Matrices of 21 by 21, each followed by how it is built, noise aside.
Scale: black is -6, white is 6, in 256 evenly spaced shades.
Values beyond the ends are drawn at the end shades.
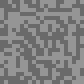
noise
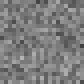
noise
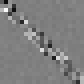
banded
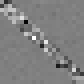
banded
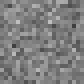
noise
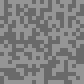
noise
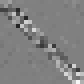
banded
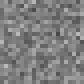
noise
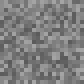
noise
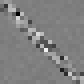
banded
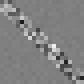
banded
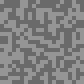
noise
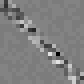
banded
